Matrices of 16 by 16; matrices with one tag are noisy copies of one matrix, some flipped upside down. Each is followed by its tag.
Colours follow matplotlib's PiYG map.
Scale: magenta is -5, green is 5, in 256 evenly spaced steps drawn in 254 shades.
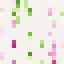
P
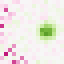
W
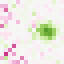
W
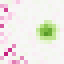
W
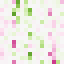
P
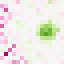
W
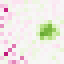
W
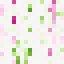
P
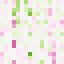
P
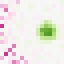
W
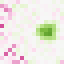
W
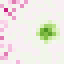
W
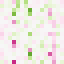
P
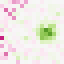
W
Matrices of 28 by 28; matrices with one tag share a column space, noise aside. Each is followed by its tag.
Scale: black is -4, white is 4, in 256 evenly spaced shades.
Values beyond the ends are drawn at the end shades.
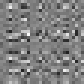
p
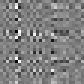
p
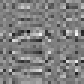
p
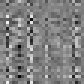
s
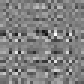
p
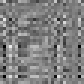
s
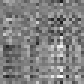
s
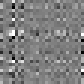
p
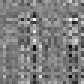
s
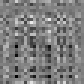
s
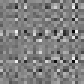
p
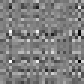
p
